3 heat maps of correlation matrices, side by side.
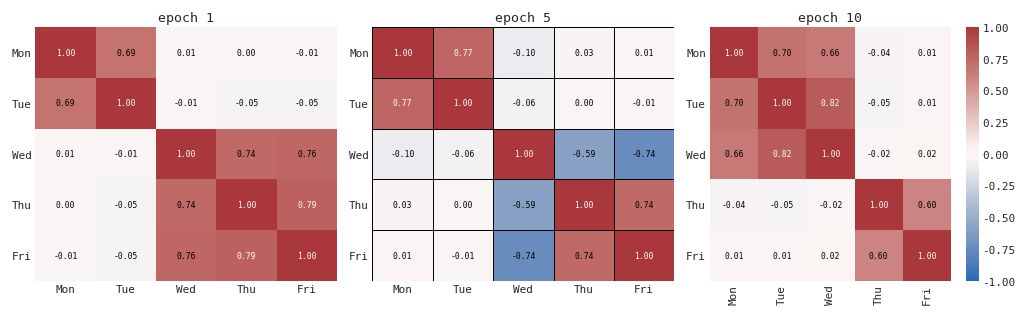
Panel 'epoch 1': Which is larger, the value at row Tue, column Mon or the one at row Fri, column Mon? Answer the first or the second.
the first
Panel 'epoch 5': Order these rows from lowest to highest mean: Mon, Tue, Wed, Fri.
Wed, Fri, Tue, Mon
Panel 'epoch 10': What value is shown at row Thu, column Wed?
-0.02
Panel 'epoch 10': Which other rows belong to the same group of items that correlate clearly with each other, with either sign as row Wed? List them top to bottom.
Mon, Tue
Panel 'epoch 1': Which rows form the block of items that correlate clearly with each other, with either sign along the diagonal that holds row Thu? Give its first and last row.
Wed to Fri
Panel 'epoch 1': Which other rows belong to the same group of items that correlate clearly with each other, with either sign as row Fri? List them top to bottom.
Wed, Thu
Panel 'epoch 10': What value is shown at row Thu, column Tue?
-0.05
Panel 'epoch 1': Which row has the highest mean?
Wed
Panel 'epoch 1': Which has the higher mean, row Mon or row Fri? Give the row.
Fri
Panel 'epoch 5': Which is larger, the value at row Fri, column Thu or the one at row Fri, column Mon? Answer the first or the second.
the first
